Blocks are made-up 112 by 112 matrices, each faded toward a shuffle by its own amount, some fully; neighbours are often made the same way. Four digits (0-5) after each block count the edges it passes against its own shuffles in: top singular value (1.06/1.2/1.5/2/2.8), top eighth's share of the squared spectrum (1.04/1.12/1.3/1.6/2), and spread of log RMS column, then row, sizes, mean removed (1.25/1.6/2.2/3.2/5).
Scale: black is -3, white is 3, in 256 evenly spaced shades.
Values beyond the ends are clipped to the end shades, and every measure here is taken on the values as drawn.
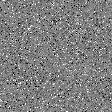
3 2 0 1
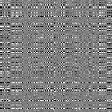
5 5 4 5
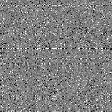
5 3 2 2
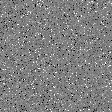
0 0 0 0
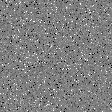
0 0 0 0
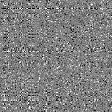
4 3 2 2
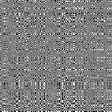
5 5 4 4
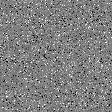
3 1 0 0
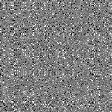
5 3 2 2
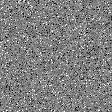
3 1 0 0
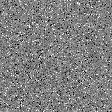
2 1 0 0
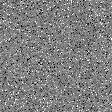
1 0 0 0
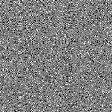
4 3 2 2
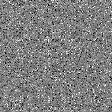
4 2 1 1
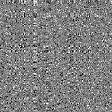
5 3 2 2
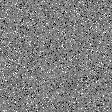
0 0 0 0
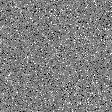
1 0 0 0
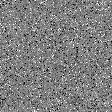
2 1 0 0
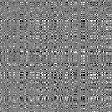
5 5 4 4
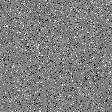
1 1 0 0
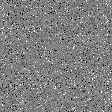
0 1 0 0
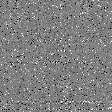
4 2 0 2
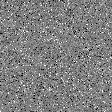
0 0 0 0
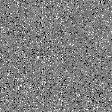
1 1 2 2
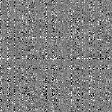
2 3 4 3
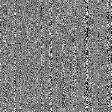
2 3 4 0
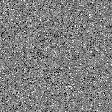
3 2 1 1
